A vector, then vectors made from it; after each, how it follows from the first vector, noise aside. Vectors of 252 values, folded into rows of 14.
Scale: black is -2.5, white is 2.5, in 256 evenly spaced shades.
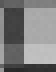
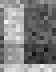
negated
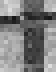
wrapped around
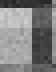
reversed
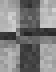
wrapped around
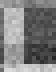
negated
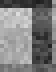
reversed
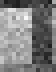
reversed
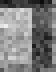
reversed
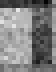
reversed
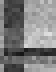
wrapped around
